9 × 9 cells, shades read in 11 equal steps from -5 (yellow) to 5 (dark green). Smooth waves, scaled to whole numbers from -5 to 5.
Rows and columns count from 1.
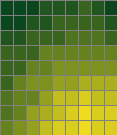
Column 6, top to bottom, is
4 3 2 1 0 -1 -3 -4 -4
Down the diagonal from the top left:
5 5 3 1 0 -1 -4 -4 -4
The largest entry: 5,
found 6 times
